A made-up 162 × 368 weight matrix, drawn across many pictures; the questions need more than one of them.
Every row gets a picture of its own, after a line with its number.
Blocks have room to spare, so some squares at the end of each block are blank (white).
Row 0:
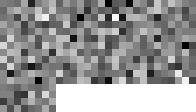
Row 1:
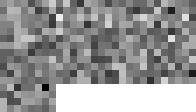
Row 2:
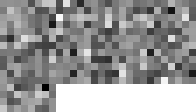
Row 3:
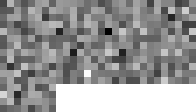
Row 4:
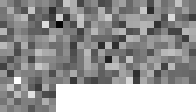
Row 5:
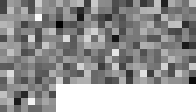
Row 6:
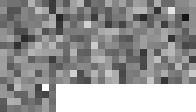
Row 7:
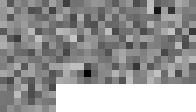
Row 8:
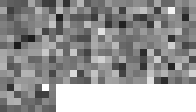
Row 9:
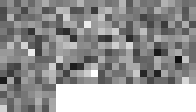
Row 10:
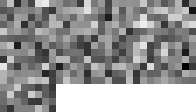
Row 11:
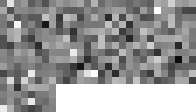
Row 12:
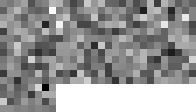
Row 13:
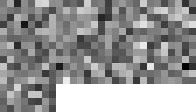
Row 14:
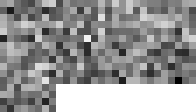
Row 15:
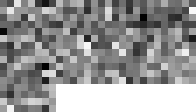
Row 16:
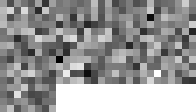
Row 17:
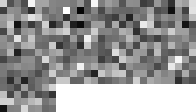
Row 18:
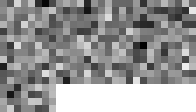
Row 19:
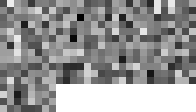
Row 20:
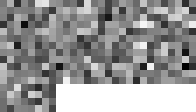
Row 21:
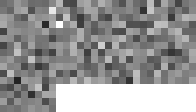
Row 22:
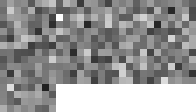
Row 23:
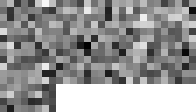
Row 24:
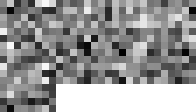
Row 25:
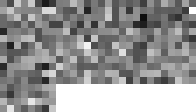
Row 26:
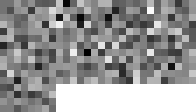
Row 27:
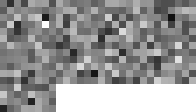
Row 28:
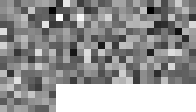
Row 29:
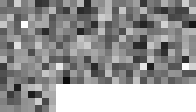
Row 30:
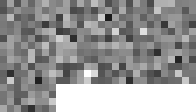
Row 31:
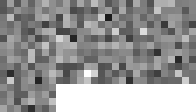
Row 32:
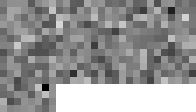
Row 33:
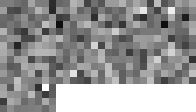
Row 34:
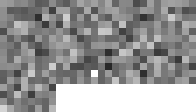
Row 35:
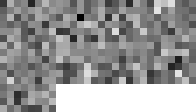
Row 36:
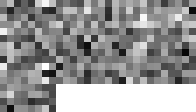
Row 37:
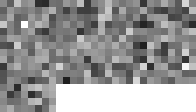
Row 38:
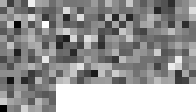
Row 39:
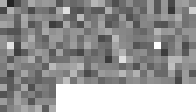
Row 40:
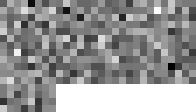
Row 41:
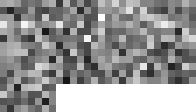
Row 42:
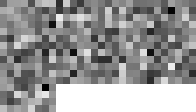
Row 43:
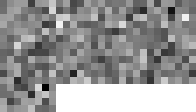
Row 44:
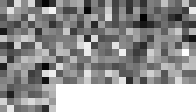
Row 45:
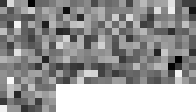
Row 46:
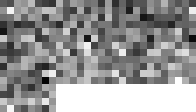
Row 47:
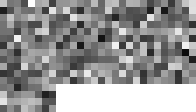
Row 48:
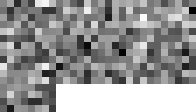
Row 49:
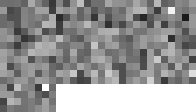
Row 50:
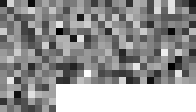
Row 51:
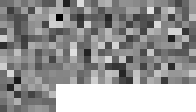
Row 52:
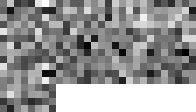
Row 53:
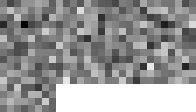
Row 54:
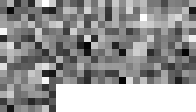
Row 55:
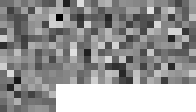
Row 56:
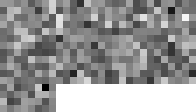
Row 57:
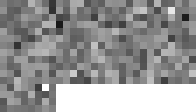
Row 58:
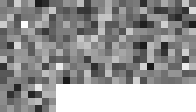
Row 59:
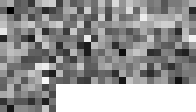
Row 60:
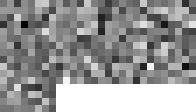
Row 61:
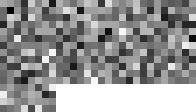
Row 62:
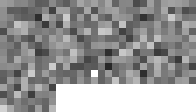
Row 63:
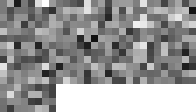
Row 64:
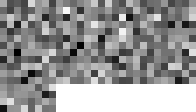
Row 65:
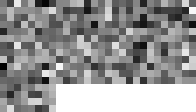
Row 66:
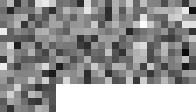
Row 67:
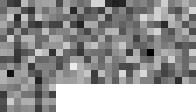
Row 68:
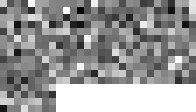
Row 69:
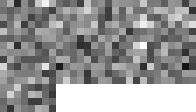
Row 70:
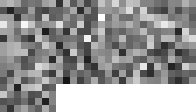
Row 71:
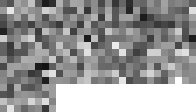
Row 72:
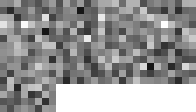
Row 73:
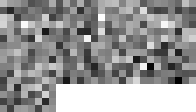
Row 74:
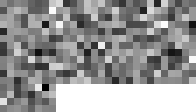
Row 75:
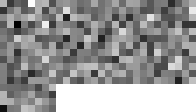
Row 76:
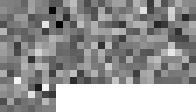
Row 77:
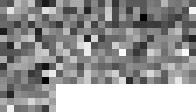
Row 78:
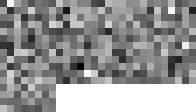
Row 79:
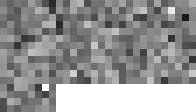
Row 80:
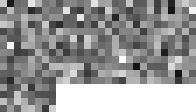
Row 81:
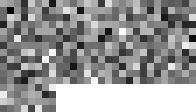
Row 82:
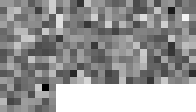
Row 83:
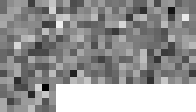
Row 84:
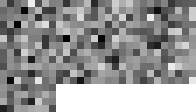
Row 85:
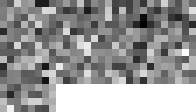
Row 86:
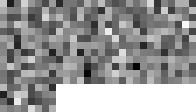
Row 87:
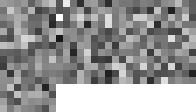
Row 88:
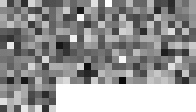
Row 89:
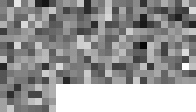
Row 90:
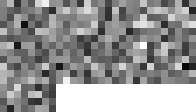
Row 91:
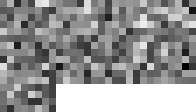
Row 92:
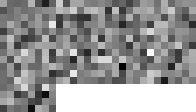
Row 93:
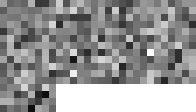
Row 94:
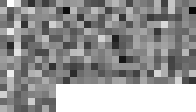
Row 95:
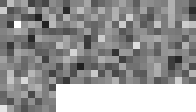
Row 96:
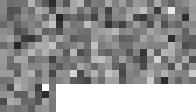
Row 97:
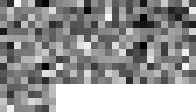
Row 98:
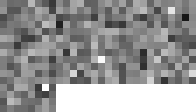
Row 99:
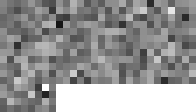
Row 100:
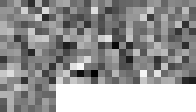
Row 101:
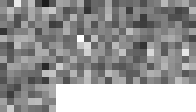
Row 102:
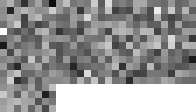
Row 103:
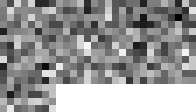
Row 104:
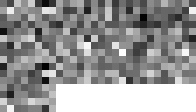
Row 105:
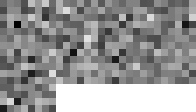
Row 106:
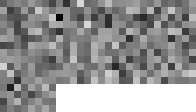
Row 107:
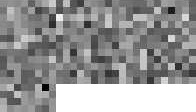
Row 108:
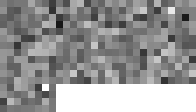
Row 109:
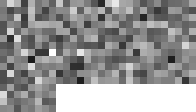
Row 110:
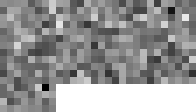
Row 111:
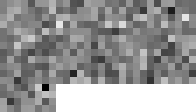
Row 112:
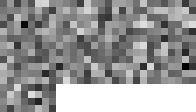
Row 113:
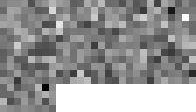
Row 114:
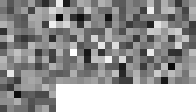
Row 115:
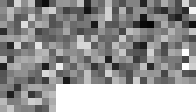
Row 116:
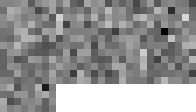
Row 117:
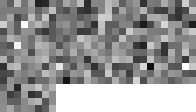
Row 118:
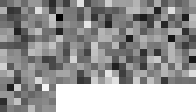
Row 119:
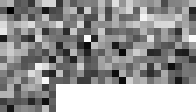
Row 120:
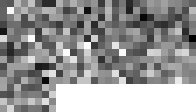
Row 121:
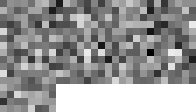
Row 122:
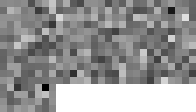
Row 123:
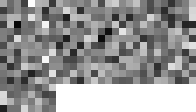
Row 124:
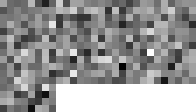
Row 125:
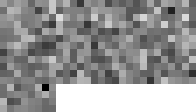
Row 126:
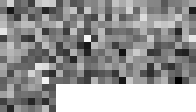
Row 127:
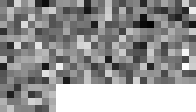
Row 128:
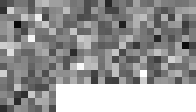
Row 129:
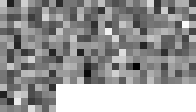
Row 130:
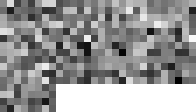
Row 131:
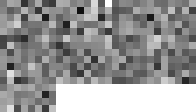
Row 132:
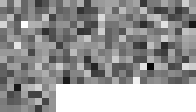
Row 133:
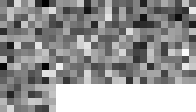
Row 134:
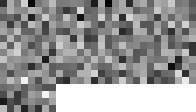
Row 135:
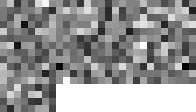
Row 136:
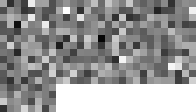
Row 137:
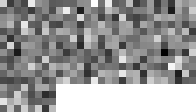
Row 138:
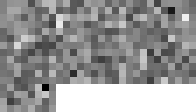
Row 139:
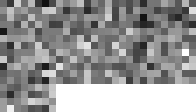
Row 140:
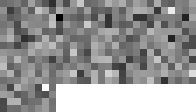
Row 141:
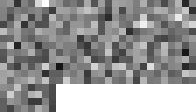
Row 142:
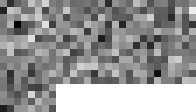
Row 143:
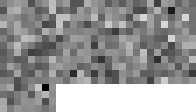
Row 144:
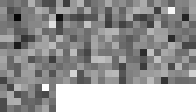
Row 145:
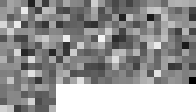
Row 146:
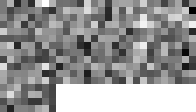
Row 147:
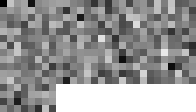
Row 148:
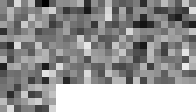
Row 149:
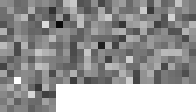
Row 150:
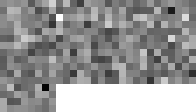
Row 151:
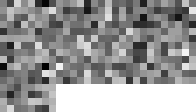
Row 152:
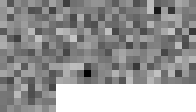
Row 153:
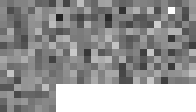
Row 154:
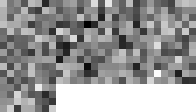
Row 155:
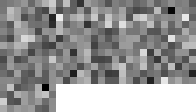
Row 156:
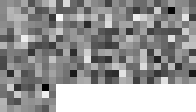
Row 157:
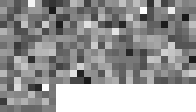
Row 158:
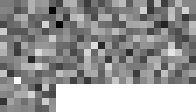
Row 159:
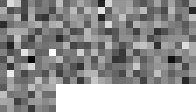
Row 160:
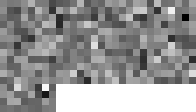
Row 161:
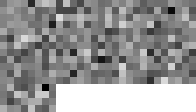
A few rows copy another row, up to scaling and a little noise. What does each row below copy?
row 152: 7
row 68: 17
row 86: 129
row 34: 62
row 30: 31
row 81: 61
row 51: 55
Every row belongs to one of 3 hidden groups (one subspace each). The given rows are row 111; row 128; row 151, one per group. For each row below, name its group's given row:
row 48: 151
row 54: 151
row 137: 128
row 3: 128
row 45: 128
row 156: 111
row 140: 111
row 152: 128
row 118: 111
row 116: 111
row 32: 111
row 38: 128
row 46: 151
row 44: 151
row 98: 111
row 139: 151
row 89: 151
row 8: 111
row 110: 111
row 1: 111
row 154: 128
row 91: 151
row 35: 128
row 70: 151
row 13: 151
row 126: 151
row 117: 151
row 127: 151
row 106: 111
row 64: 128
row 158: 111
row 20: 151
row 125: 111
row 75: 128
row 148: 151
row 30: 128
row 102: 128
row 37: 151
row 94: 128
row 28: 111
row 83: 111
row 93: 111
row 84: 128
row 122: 111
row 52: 151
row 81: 128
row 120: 151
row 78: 128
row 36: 151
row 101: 151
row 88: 128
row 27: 128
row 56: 111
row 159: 128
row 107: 111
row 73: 151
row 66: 151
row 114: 111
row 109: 128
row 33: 111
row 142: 128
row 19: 128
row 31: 128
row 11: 128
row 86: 128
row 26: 111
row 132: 151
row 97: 151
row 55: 111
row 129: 128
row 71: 151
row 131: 128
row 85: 151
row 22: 111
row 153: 111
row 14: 151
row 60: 151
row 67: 128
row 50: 128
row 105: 128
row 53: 151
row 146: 151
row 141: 151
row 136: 128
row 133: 151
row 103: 151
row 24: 151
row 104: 151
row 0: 128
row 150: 111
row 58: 151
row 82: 111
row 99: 111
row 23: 151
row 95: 128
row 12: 111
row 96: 111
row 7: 128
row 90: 151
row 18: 151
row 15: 151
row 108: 111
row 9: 128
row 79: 111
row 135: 151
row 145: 128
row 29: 151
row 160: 111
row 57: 111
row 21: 111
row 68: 128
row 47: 128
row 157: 111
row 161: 111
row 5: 128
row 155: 111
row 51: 111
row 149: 111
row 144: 111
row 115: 151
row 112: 151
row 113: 111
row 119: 151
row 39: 128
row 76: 111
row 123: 128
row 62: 128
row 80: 128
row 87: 111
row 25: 151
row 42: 111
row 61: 128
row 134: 128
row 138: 111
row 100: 128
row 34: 128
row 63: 151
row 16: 128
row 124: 111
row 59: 151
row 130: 151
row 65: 151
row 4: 111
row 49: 111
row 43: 111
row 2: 111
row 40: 128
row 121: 111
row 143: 111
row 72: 151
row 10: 151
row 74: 111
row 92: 111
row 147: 128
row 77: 151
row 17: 128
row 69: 151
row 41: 151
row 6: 111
